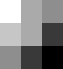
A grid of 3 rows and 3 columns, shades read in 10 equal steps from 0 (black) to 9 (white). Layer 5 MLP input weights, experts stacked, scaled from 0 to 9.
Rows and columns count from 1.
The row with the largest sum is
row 1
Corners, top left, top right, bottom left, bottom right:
9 5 5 0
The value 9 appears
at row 1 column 1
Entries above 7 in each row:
1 0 0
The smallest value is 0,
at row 3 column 3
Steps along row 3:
down down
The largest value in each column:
9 6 5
